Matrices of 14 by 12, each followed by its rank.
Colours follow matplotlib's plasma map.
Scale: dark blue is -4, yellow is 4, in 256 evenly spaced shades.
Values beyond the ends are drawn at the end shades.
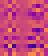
two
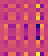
one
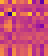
two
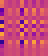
one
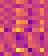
two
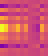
one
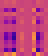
one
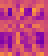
two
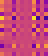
one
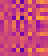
two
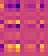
one
